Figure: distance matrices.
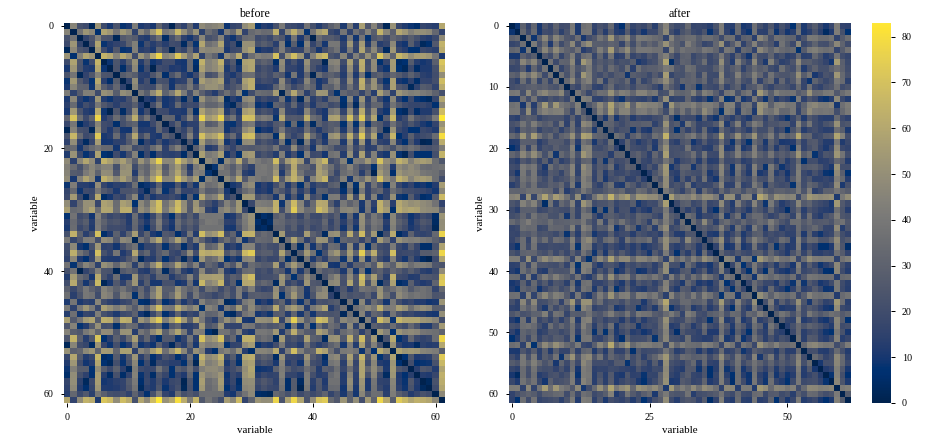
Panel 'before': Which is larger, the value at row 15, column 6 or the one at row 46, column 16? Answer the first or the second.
the second
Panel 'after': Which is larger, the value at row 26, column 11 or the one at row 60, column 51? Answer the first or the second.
the first
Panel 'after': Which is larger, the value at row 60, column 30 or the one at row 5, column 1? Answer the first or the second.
the first
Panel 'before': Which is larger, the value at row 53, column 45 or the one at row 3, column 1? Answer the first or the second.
the second
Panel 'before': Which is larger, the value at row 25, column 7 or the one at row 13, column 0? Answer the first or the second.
the first
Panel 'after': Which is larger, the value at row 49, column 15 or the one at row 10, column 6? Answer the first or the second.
the second
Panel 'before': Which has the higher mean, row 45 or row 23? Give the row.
23
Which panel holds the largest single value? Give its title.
before
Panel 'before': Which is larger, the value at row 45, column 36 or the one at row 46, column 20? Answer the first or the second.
the second
